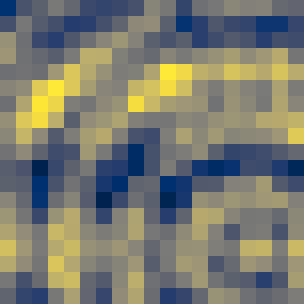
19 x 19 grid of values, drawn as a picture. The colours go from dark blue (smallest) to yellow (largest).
Rings spread out from the bottom right. The centre is the ninth with the lowest average. The histogram is bell-shaped. Stripes running across repeat 2 times from top to bottom.
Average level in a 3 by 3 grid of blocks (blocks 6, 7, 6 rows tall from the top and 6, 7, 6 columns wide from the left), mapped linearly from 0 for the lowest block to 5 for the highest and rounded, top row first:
2 3 2 | 2 0 2 | 5 3 3
